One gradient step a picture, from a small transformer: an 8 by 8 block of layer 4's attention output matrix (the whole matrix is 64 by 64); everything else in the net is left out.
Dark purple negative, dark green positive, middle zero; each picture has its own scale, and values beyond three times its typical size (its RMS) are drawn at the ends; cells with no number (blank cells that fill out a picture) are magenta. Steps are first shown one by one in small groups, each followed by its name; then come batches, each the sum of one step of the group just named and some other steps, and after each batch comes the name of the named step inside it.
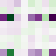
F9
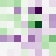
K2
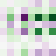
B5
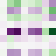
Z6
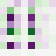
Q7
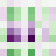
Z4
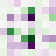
Q7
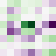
Z6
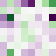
F9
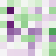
Z6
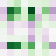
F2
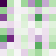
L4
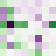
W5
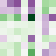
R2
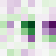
R2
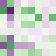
L4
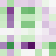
W5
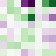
F2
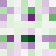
L4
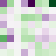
L4
